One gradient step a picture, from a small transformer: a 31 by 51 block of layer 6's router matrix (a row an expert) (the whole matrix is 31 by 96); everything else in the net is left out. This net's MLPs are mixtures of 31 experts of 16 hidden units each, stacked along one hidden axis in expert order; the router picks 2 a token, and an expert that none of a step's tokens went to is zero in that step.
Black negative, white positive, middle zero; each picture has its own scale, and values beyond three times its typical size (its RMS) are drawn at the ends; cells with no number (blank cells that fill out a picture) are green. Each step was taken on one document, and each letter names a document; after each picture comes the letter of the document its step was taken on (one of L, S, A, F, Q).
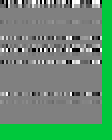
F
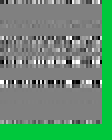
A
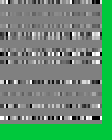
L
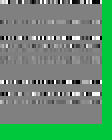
F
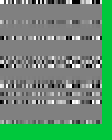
A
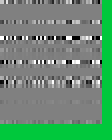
A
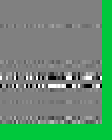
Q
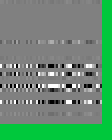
Q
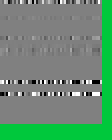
F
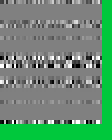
A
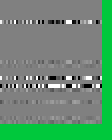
Q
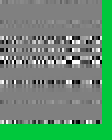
A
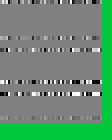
F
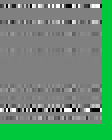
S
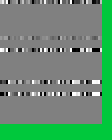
F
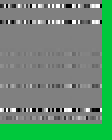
S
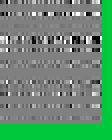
L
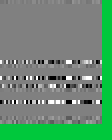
Q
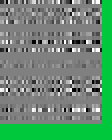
L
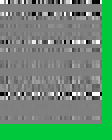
L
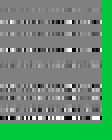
S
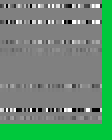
S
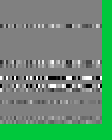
Q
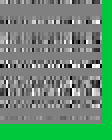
L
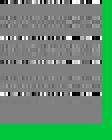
F
